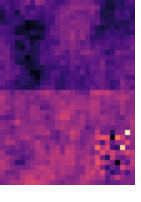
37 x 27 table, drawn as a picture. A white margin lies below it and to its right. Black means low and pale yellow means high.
Ninth with the lowest average: top left. Average level on the scale: 30%. Seam: horizontal, 50% of the way down, the bottom part higher. Odd patch: rougher, in the bottom right. Roughest part: bottom right.
